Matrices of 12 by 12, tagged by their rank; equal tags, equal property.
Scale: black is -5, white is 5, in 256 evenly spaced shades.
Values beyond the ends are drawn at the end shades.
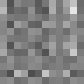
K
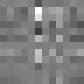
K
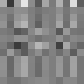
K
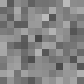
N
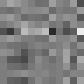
K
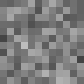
N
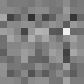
K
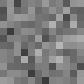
N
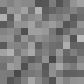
N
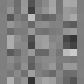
K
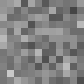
N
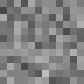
N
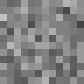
N
